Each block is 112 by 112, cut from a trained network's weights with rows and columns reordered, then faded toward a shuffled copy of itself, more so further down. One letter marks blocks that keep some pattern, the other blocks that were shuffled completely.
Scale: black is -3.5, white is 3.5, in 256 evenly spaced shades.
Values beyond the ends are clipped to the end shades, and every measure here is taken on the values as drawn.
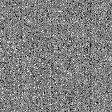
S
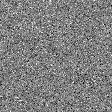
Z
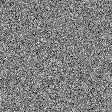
Z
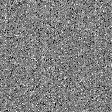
S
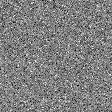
Z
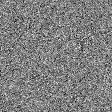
Z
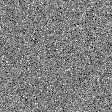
Z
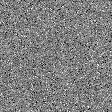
Z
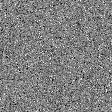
Z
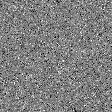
Z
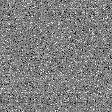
S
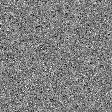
Z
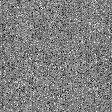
S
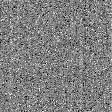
S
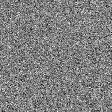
S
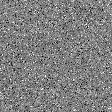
Z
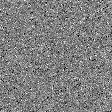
Z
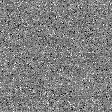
S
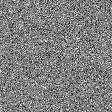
S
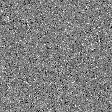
Z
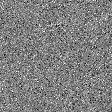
Z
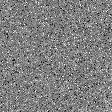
Z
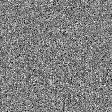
S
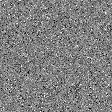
Z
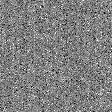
S
